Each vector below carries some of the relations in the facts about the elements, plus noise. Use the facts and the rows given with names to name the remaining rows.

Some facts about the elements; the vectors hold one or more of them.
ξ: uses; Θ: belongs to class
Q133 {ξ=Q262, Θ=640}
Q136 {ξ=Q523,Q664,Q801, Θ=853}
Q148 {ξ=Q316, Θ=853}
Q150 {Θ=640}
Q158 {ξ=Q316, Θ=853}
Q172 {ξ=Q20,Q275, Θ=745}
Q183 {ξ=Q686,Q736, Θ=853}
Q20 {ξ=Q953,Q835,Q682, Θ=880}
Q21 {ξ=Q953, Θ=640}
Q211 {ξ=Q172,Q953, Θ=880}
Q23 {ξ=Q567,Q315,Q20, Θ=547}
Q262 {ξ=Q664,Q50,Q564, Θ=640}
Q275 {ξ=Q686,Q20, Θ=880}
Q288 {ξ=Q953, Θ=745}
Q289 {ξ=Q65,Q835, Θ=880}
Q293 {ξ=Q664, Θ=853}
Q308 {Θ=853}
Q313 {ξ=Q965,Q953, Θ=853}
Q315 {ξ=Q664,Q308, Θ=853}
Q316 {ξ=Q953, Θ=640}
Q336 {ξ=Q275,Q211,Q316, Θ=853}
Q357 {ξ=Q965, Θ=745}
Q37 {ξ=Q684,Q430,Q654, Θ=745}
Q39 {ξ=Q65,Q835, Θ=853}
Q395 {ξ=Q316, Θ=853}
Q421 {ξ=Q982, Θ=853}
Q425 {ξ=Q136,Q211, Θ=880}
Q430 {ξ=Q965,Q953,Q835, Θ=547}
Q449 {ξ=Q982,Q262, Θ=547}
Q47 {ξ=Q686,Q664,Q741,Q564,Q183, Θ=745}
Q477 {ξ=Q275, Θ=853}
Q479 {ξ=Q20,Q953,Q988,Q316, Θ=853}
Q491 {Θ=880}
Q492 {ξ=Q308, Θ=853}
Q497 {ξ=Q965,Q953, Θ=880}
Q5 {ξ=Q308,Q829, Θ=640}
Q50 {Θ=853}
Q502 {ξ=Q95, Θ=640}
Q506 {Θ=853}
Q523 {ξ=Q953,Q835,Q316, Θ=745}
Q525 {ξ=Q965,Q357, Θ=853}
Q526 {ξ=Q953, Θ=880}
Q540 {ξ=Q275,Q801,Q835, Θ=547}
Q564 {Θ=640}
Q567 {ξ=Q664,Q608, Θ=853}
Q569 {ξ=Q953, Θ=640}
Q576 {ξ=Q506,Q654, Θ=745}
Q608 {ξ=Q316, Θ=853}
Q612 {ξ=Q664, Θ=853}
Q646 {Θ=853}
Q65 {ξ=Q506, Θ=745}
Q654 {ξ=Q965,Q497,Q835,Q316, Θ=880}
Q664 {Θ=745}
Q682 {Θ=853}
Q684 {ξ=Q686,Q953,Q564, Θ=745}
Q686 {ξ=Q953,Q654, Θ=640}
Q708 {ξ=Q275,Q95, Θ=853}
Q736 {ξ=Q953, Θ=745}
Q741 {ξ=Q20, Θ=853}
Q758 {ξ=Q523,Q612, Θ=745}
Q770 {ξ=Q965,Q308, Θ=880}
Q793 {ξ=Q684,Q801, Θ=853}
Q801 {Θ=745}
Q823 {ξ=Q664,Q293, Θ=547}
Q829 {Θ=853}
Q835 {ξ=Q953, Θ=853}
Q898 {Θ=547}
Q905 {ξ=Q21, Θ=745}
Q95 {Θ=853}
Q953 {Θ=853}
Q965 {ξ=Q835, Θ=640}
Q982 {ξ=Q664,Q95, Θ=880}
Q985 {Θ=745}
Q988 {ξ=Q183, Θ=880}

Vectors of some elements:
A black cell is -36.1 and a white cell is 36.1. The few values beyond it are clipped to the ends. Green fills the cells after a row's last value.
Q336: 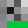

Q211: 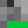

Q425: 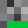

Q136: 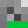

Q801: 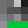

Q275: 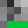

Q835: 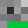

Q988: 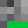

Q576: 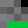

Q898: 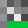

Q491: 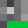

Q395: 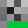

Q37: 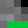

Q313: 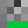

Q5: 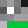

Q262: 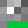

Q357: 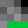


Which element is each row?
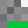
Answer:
Q646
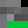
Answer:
Q758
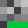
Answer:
Q982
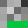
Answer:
Q686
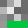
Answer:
Q564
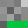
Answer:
Q793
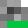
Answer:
Q95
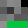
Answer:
Q523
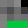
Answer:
Q65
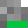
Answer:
Q50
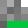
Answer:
Q421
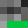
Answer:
Q172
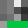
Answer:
Q664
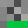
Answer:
Q39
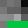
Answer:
Q684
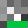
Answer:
Q449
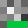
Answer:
Q823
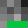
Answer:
Q736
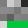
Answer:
Q316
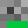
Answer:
Q506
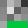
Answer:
Q150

